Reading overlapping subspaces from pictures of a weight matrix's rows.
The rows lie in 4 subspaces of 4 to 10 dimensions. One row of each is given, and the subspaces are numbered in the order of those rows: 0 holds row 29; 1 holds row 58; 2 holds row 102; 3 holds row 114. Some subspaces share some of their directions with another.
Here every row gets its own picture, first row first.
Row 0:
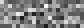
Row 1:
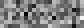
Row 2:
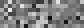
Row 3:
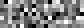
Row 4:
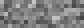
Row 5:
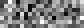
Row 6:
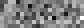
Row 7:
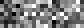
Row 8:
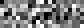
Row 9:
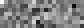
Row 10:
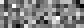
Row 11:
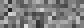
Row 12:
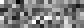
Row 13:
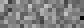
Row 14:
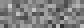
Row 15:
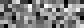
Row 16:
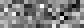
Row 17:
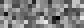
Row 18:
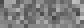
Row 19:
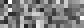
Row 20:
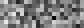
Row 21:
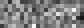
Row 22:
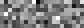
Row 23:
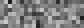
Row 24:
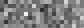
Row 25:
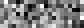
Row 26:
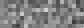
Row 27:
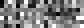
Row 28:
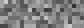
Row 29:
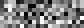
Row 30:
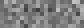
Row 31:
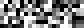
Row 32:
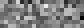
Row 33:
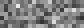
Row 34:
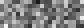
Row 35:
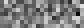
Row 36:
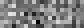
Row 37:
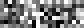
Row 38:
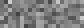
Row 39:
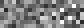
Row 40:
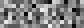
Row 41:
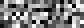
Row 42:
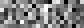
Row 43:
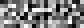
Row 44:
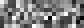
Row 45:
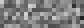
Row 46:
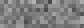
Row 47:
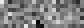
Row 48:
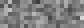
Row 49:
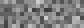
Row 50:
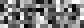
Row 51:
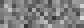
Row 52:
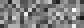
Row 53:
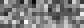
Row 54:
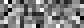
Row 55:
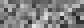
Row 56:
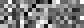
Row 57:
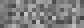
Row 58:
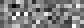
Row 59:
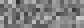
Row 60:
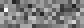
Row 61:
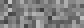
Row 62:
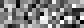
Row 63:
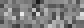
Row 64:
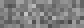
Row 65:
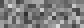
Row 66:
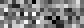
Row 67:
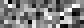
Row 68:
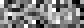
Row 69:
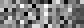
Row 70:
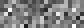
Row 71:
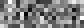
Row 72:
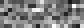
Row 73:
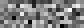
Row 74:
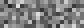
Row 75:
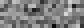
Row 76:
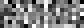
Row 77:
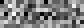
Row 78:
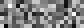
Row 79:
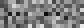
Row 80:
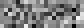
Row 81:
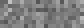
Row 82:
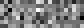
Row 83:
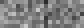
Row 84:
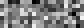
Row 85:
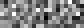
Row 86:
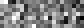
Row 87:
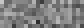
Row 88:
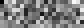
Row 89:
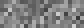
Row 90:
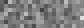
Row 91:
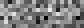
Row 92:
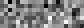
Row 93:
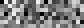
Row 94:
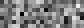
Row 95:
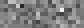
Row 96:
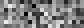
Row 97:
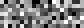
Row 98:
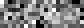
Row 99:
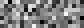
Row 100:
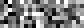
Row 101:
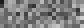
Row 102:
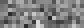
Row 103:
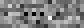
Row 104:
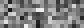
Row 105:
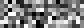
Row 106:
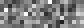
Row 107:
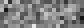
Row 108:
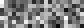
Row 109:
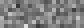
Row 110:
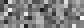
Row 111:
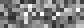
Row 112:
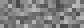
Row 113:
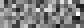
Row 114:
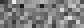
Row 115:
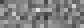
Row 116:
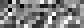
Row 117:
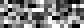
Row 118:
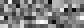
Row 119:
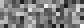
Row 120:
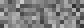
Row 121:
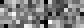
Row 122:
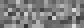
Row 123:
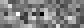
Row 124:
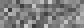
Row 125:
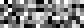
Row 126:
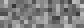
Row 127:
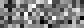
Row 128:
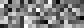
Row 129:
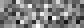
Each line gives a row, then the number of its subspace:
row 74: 3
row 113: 1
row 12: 1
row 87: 2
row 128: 1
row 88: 2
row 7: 3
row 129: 0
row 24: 0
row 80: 0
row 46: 1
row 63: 1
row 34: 3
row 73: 3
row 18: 2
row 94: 1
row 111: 3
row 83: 1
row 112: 3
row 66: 1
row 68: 2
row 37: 0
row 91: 1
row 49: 1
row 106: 3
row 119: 3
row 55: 3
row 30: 2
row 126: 1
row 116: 3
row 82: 2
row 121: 1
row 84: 3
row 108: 1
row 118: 1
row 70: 0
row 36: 2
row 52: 0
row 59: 1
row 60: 3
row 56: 0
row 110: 0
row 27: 1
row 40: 0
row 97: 3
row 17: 1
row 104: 2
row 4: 1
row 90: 0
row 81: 1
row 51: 1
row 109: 1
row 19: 2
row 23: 0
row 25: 3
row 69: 0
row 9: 1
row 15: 3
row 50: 2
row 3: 3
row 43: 2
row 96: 0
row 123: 3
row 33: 1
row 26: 1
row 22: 1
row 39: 3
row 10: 1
